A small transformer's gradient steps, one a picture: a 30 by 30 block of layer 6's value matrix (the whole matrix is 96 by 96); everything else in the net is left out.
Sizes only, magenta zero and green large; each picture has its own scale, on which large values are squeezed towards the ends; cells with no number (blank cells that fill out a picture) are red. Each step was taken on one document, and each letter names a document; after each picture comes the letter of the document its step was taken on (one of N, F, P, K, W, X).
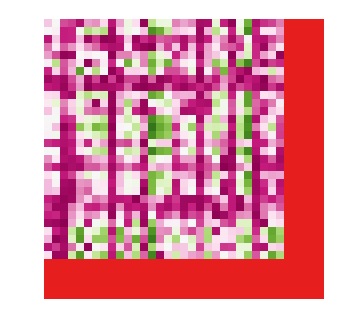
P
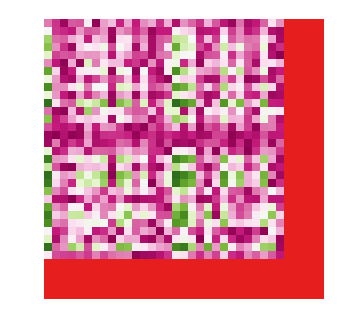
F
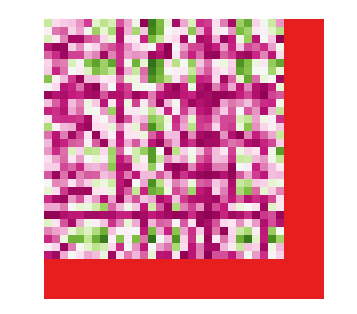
P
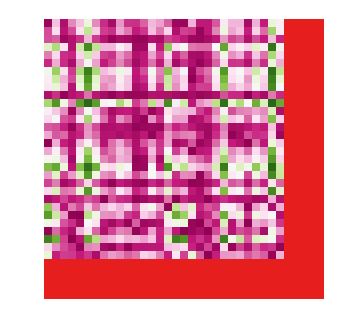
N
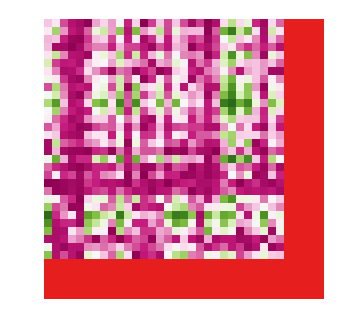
F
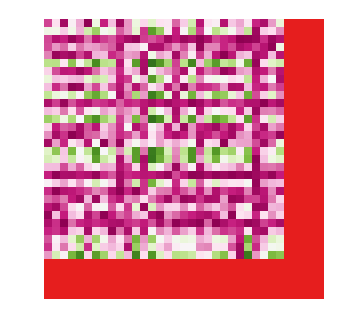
P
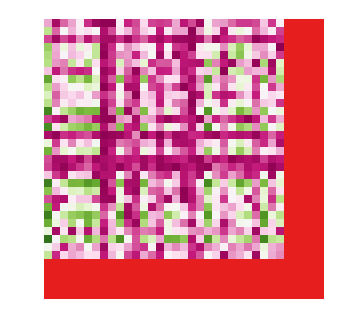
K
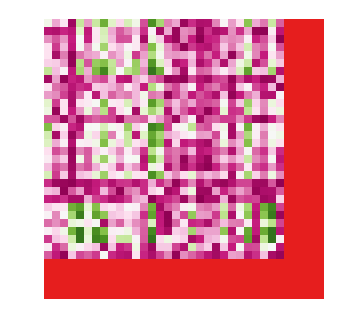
P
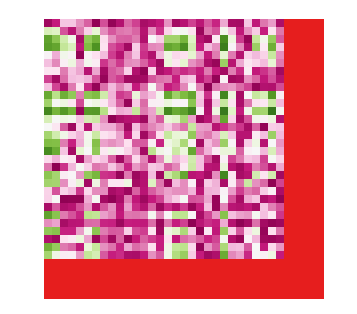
N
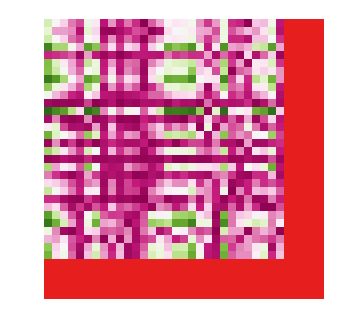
N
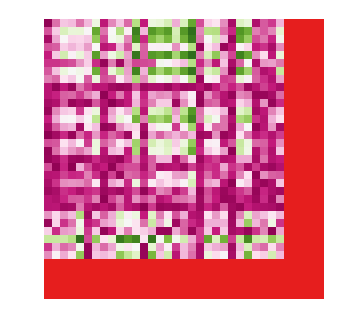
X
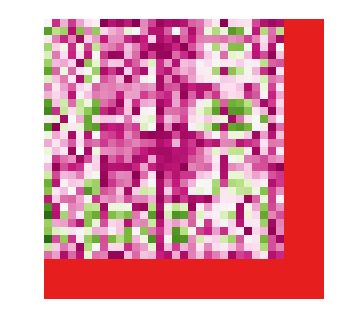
K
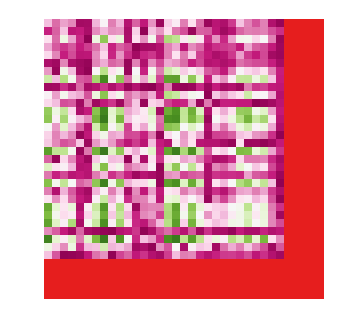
F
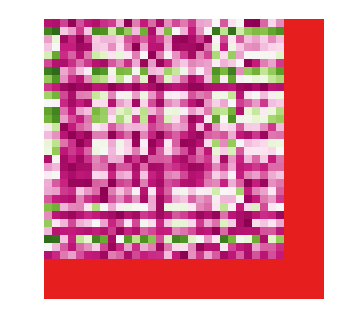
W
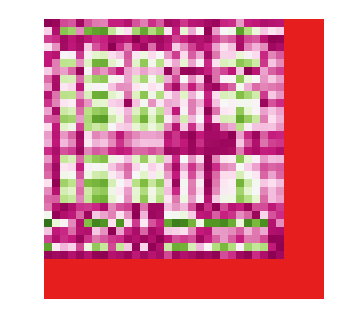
F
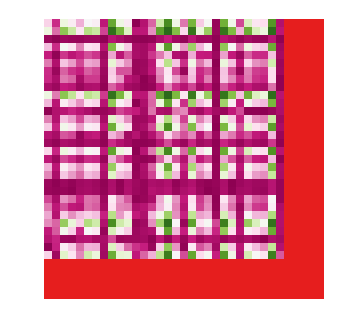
N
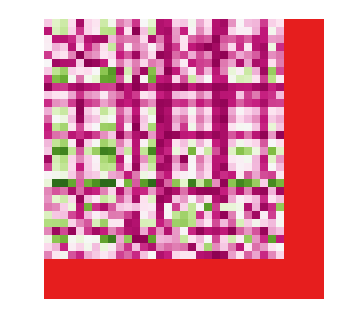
F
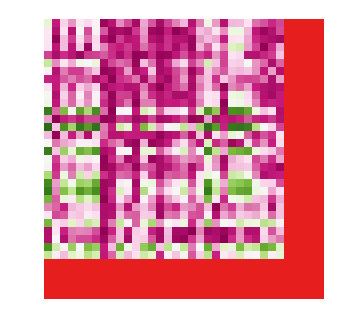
K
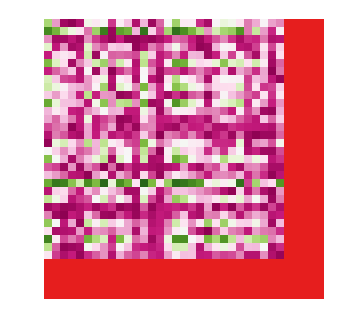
F
